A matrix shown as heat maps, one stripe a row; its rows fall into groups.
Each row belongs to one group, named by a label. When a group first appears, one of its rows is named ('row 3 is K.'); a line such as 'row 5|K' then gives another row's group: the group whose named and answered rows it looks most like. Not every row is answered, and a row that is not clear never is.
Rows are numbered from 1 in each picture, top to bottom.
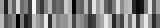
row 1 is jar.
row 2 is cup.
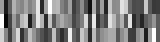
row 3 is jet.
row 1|jar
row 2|jar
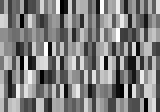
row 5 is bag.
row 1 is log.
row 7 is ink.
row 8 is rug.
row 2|jet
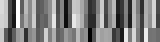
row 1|ink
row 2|ink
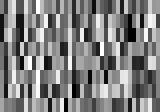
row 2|bag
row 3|bag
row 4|log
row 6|jar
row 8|cup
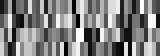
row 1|log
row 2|bag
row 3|log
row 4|ink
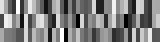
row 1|jet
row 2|bag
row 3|cup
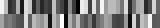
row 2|cup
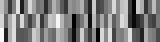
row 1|jet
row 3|jar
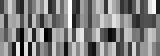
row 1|bag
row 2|jar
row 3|rug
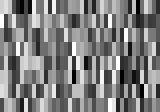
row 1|cup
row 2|jar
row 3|ink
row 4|ink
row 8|bag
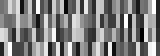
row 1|rug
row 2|ink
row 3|ink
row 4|bag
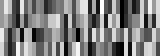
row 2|log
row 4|ink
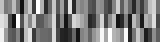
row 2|ink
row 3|jet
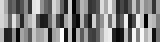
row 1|cup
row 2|jet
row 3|cup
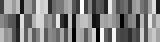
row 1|bag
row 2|log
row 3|log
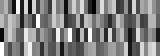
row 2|rug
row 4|jet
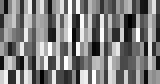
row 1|rug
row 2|bag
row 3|bag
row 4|log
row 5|bag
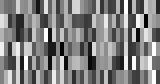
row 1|ink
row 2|jet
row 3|cup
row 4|jet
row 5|cup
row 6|rug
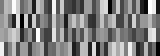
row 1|rug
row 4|jar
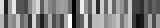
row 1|jar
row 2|jar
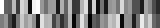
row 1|jar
